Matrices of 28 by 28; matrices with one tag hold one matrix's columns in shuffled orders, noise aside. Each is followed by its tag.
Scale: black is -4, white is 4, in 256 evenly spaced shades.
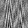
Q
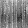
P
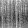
P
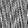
Q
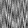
Q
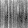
P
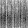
P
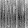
P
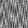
Q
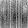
P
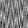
Q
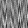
Q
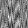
Q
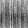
P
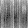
P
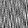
Q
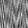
Q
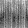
P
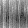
P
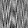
Q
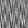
Q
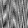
Q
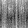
P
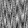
Q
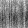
P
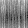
P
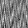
Q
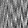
Q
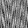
Q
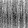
P
